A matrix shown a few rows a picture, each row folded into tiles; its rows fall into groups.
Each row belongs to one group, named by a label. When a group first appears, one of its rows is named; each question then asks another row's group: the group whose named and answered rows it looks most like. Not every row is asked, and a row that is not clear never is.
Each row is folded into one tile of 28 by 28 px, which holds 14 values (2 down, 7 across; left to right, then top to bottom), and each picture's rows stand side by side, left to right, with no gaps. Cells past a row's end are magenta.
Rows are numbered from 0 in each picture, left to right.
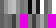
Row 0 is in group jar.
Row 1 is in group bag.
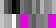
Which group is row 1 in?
bag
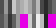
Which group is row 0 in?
bag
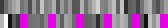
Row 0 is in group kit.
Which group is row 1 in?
bag
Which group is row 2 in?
bag
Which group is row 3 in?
jar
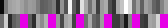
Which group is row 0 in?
kit
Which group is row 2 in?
bag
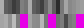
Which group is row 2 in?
kit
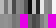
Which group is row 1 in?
bag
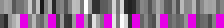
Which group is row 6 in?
bag
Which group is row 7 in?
jar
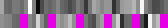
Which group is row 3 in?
kit
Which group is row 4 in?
kit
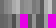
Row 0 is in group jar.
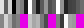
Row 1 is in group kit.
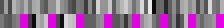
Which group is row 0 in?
bag
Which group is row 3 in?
bag
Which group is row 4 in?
jar
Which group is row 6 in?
bag
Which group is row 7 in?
bag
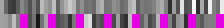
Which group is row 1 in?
bag
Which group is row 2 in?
jar
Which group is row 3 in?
kit
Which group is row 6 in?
bag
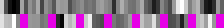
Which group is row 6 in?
jar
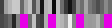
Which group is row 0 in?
jar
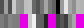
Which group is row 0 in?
bag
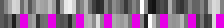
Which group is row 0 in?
jar
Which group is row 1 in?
kit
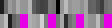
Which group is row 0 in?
kit
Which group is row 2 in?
kit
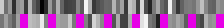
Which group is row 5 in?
kit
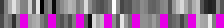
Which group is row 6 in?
jar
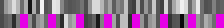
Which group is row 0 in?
jar
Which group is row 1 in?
bag
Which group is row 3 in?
jar
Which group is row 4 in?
bag
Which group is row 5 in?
bag
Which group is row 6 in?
jar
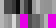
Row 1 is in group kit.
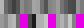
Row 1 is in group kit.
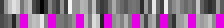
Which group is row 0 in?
jar
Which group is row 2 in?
bag
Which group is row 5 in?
bag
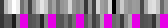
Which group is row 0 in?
jar
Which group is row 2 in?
jar
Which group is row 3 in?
bag
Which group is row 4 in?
kit
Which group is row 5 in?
jar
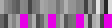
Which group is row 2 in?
kit
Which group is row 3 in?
bag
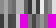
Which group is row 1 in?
bag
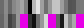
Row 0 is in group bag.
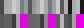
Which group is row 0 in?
jar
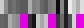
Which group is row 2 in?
bag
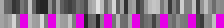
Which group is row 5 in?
jar
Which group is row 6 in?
bag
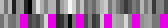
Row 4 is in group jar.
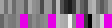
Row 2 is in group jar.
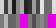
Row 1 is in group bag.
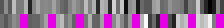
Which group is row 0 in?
bag
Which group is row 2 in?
kit
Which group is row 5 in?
kit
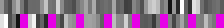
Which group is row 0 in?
kit
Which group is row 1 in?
kit
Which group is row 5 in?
jar
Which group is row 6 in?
bag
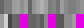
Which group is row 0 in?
kit
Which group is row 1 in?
jar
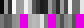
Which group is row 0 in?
bag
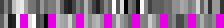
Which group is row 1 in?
kit
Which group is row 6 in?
jar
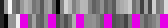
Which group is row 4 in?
jar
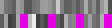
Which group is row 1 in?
kit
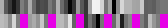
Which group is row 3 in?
jar
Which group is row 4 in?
kit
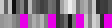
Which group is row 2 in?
jar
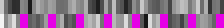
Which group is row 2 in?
kit
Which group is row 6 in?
jar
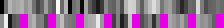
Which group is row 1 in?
kit
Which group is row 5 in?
jar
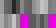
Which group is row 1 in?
jar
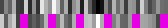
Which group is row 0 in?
bag
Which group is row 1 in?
bag
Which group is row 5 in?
kit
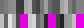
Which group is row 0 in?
bag
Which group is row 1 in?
kit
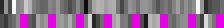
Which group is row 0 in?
bag
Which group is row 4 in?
kit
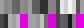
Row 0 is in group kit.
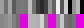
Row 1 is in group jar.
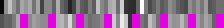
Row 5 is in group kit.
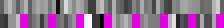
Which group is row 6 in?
kit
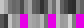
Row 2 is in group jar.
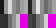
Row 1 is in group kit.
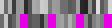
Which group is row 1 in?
jar
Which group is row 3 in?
bag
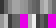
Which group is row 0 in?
kit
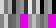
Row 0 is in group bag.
